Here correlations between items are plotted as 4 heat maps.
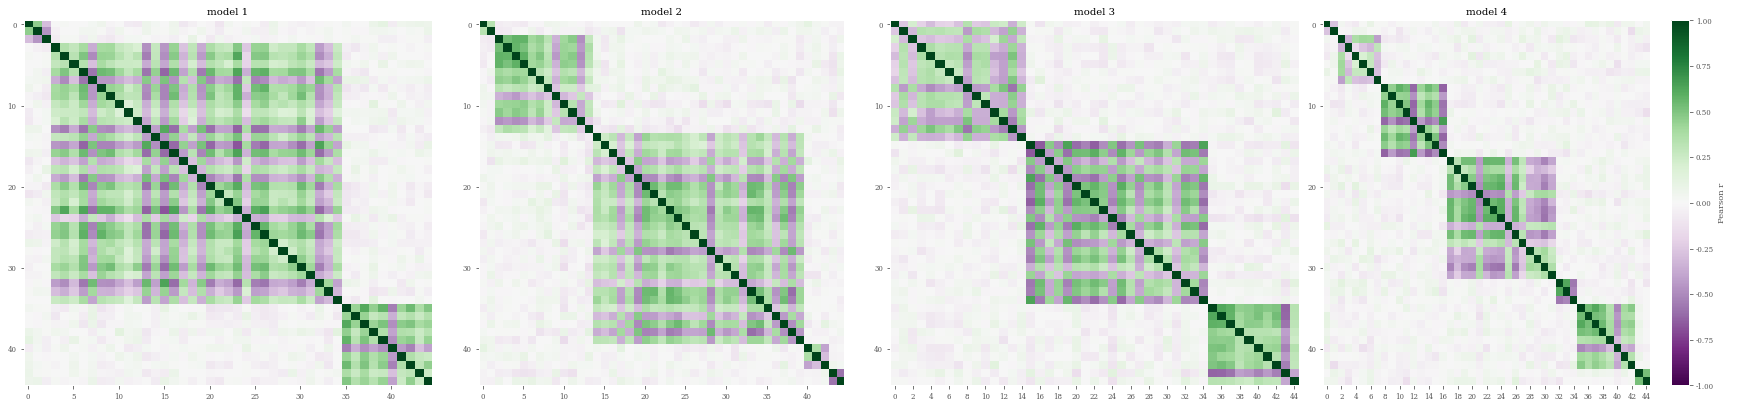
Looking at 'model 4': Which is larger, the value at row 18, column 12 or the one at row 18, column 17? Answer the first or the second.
the second
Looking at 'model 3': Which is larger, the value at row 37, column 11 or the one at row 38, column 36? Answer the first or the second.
the second
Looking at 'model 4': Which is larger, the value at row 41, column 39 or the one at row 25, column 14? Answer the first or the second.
the first
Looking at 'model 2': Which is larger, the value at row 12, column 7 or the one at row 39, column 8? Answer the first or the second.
the second
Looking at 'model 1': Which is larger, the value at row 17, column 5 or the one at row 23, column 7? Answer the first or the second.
the first
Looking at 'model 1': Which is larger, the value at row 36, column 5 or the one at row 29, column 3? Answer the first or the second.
the second
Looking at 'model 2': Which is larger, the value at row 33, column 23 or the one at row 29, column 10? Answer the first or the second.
the first
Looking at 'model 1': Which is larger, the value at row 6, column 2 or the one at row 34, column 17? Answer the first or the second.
the first
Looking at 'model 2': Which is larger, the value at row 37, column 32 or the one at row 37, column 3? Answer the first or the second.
the second
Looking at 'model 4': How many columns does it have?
45
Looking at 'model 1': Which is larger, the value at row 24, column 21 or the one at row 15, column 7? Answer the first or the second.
the second
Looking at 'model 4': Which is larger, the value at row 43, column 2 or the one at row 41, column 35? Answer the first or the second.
the second
